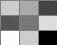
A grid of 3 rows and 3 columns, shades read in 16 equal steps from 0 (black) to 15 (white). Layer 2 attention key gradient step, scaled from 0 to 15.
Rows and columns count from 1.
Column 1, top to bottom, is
12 5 15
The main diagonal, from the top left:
12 7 0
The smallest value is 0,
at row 3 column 3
